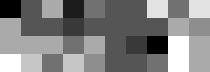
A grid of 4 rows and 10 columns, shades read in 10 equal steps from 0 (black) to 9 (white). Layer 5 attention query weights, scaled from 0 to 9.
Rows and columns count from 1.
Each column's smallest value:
0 3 3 1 3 3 2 0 4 5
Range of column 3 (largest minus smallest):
3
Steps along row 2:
down same down up same same same up down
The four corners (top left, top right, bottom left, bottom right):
0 8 9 6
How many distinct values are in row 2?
4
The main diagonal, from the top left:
0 3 6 7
